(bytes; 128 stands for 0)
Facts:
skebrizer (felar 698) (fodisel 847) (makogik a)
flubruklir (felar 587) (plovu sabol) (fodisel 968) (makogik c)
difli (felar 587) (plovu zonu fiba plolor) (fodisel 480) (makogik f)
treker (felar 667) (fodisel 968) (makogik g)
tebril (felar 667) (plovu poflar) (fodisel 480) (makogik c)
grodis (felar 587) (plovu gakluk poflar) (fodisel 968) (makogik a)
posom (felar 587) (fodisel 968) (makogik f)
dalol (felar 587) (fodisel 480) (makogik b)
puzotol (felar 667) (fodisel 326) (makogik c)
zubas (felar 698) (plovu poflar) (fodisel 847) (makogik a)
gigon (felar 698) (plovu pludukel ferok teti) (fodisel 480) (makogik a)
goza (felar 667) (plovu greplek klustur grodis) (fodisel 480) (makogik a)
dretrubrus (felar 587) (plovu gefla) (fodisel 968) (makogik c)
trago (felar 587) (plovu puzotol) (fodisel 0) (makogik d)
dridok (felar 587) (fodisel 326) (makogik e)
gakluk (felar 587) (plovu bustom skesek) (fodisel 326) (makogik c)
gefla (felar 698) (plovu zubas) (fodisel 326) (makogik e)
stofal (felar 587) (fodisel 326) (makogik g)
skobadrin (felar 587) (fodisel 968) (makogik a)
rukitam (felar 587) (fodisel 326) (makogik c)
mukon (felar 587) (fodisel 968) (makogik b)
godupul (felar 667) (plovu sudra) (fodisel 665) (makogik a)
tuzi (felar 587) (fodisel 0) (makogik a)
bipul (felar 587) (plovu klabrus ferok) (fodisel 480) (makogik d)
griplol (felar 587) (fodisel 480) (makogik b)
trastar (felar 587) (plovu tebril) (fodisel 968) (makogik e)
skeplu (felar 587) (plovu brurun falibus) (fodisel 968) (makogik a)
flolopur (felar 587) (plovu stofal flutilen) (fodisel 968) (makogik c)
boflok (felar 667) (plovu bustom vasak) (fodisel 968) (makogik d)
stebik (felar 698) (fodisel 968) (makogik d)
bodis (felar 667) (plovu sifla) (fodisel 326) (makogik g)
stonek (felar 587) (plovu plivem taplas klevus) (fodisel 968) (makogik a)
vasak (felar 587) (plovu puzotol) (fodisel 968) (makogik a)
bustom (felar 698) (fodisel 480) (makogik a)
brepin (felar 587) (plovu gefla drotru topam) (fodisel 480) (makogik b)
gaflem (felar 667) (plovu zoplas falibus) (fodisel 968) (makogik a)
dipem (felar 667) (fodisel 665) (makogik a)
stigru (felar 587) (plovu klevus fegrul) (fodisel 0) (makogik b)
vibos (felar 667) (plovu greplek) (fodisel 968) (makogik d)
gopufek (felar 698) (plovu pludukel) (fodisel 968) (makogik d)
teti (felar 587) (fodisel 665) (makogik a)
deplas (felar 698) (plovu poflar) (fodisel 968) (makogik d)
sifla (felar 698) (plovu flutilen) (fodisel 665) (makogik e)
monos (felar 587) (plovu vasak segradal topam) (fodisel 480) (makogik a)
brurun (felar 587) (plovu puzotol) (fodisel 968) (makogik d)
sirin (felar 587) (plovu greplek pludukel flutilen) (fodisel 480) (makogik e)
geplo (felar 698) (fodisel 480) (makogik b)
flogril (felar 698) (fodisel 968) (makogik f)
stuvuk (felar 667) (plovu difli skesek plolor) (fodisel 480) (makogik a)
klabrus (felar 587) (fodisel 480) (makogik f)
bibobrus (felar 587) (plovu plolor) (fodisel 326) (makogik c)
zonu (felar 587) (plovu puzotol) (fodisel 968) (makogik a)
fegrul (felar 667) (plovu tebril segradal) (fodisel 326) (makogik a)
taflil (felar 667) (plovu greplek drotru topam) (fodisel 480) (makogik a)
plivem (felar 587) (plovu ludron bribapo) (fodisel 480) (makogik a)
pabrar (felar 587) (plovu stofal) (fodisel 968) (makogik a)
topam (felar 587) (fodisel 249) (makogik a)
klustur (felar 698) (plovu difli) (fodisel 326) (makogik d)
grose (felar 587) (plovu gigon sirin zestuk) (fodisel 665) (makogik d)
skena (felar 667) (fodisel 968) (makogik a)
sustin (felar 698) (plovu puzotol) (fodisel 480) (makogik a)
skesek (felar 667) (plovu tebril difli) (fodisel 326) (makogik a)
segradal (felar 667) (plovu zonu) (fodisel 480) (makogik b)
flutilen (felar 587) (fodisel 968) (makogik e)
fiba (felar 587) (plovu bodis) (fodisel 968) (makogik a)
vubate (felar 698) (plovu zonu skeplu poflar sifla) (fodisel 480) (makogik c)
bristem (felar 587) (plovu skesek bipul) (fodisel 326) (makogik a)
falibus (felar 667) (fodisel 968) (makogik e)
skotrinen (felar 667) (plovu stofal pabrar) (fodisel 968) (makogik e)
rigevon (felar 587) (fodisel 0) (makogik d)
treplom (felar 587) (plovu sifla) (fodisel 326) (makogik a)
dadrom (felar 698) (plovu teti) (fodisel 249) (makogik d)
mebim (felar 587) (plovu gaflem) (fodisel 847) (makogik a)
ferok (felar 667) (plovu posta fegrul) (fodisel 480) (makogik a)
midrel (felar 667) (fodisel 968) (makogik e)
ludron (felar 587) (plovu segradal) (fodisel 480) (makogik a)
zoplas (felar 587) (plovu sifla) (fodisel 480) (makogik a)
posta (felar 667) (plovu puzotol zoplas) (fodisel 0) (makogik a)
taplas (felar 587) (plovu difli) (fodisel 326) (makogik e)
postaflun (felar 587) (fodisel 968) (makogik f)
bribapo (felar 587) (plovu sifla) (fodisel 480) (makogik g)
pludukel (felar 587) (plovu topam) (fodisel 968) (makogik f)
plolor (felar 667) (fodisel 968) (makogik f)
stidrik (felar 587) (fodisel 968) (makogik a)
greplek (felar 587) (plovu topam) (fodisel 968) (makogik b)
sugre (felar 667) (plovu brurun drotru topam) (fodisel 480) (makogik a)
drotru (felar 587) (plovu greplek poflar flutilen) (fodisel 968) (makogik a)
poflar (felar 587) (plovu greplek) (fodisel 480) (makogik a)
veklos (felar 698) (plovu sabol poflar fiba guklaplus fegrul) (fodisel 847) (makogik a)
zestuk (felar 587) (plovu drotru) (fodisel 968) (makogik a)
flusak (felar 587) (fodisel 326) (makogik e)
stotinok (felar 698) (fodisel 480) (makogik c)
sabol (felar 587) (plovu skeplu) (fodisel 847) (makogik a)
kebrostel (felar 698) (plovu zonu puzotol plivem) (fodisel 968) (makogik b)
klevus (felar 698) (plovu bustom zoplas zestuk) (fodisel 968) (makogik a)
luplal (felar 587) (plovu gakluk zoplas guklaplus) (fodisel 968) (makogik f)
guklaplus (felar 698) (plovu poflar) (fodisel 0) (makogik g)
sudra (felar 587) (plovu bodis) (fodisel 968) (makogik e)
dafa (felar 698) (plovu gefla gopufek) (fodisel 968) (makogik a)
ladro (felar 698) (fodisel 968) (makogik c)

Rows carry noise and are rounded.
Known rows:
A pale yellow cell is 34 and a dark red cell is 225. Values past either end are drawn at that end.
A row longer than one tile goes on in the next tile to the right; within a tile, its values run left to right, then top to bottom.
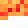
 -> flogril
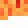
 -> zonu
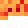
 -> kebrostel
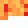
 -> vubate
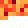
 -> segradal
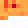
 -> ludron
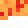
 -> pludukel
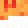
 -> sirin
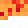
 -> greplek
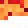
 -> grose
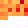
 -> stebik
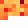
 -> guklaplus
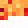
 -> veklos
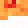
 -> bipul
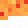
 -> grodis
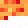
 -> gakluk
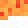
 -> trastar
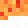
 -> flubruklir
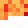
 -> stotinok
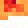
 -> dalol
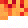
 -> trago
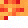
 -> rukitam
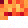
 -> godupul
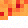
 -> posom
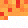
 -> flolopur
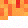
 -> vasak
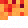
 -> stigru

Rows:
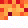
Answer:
teti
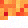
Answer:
ferok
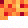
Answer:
posta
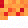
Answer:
boflok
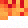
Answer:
rigevon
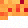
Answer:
deplas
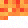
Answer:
treplom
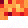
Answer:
dipem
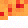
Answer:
luplal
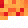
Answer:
vibos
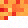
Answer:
stofal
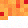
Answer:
drotru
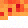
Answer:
mukon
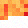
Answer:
gigon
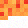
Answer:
flutilen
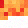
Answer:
gaflem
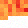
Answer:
brurun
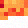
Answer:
skena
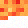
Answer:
bristem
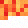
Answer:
tebril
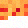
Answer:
gefla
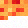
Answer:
taplas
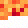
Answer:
skesek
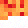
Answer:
tuzi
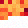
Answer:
sifla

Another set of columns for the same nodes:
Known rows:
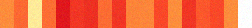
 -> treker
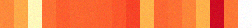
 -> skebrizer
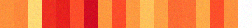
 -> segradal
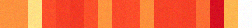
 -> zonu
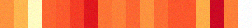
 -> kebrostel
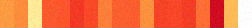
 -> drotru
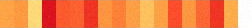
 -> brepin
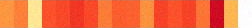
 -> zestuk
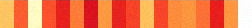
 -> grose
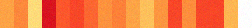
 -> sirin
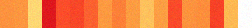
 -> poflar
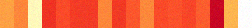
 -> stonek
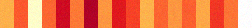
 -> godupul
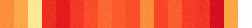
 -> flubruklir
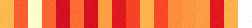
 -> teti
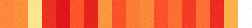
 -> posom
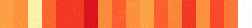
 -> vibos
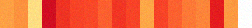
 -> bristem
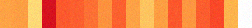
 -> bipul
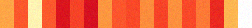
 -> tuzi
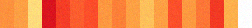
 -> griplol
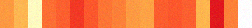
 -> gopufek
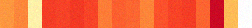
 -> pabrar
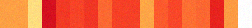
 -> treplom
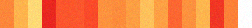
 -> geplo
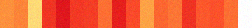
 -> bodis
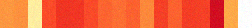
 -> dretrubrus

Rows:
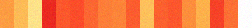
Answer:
klustur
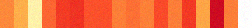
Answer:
ladro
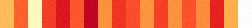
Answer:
stigru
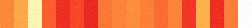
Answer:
flogril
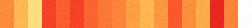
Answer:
dadrom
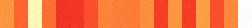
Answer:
guklaplus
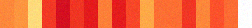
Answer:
puzotol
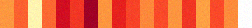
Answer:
posta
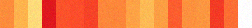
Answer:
vubate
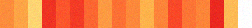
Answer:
topam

